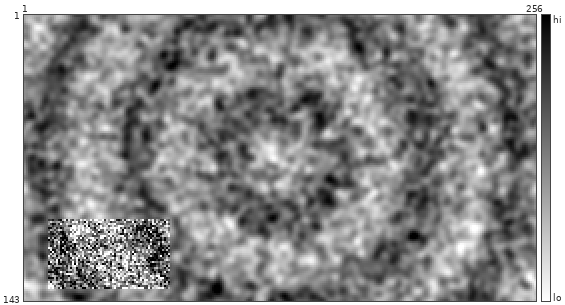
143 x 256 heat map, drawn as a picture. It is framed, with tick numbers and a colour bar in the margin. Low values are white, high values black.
Roughest part: bottom left. Rings: centred on the centre. Slope: none. Odd patch: rougher, in the bottom left.
